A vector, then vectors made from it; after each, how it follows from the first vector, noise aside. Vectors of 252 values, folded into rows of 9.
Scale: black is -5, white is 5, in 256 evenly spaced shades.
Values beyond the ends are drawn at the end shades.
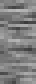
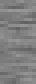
shrunk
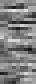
scaled up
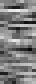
scaled up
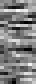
scaled up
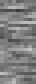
negated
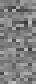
sign-scrambled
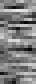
scaled up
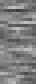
negated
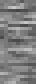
negated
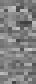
sign-scrambled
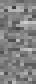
sign-scrambled
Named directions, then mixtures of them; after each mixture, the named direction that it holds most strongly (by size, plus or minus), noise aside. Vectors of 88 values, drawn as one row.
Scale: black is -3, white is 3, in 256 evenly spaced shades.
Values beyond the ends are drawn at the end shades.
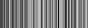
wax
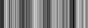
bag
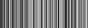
wax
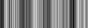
bag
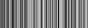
wax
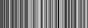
wax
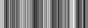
bag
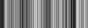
bag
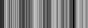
bag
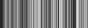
wax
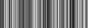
bag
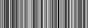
wax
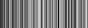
wax
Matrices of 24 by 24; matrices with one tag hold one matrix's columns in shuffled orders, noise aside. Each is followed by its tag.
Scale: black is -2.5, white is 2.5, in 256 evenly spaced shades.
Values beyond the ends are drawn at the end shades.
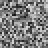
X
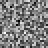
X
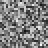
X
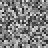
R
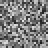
R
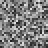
X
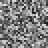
R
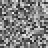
X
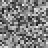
R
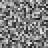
X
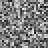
X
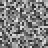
X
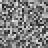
X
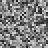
R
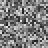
R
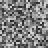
X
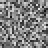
X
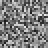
R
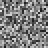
R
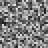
R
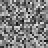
R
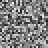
R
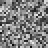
R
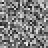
X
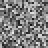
X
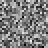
X
